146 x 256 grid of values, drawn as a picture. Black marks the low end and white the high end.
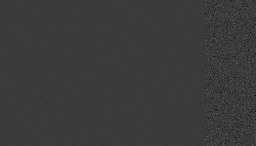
Neither half mirrors the other. The grain is fine, like static. The left part is calmer, up to a seam about 80% of the way across. No regular stripes run through it. No row or column stands out.
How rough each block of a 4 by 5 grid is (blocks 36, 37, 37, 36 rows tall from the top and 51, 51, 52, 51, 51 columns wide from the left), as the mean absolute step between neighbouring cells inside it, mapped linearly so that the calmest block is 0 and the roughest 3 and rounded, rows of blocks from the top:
00003 | 00003 | 00003 | 00003
